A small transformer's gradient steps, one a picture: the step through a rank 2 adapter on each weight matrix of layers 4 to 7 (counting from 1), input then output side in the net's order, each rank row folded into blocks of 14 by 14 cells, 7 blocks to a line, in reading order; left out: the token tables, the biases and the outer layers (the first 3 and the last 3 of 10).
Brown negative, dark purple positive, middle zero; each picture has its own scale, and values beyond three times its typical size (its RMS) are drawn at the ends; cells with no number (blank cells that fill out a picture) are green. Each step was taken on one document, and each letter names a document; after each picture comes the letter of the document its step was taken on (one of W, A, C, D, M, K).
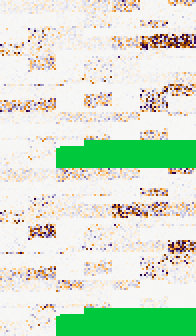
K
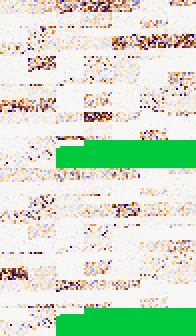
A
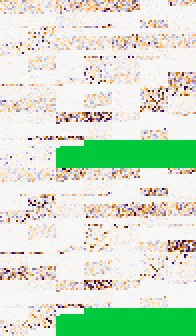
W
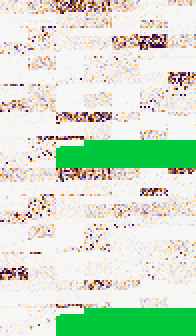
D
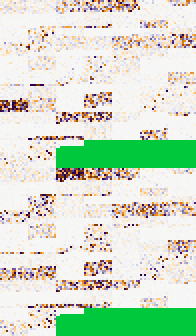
W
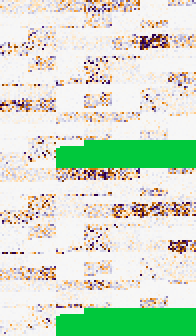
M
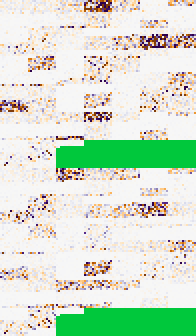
A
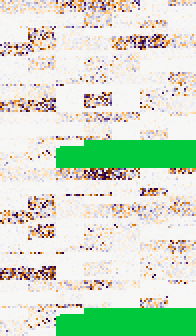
D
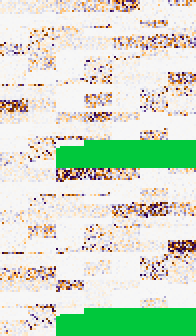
K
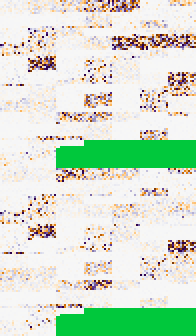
K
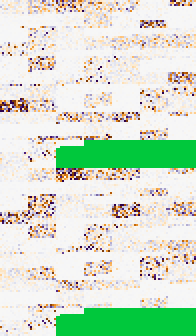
M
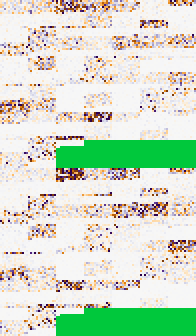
D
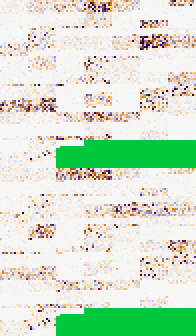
M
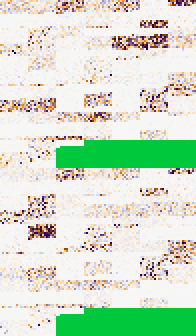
K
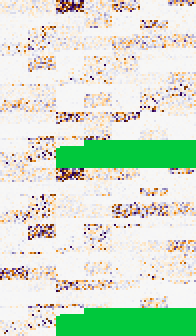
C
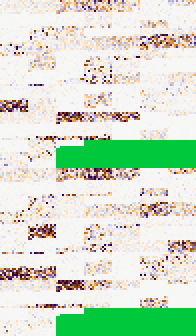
K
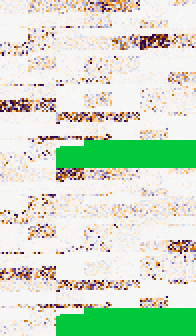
M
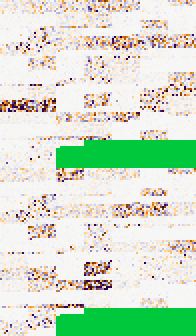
A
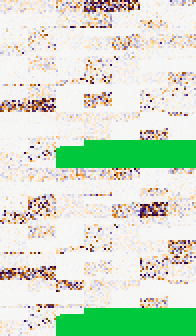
D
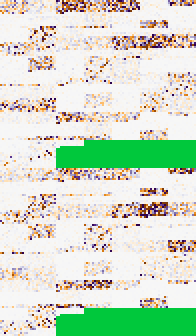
C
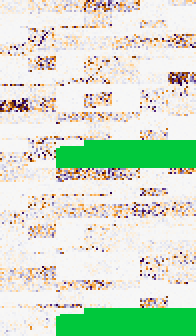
M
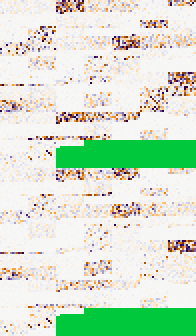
W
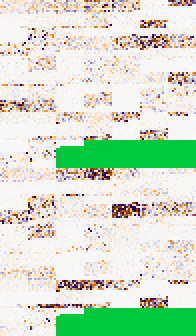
M
